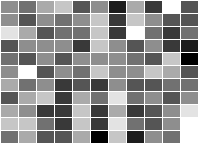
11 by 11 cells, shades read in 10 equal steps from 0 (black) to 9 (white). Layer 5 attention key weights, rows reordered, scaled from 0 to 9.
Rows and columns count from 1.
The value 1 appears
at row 1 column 7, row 4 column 11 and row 11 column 8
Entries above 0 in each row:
11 11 11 11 10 11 11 11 11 11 10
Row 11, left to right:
4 6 3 3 6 0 7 1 5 4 9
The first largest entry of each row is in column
10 6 8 6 10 2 1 7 11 11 11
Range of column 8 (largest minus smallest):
8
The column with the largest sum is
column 2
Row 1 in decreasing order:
9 7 6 6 5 5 4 3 3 2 1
